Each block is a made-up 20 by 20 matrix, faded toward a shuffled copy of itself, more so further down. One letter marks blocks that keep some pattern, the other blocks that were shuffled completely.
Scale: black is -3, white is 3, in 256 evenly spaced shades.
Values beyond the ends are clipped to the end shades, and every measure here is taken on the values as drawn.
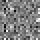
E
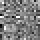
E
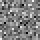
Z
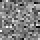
Z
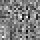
E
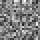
E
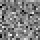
Z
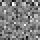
E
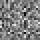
E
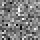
Z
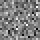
E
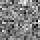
E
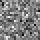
Z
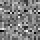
E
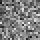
Z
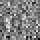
E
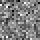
Z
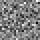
Z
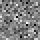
Z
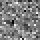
Z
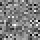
E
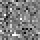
Z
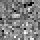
E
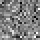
E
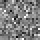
Z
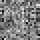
E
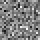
Z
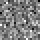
Z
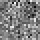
E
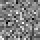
Z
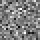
E
